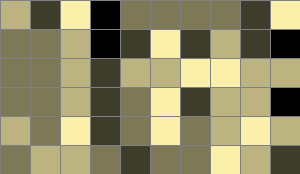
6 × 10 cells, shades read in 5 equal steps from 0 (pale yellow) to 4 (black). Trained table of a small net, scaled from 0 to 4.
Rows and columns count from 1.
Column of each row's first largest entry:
4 4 4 10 4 5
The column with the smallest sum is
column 3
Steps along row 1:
up down up down same same same up down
